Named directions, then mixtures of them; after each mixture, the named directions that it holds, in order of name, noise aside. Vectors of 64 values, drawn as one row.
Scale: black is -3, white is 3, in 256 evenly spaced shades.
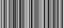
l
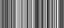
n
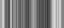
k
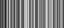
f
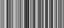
f, l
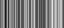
f, k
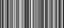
l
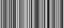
l, n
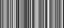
l, n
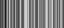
f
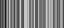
f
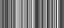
n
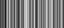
f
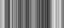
k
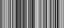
n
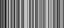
f
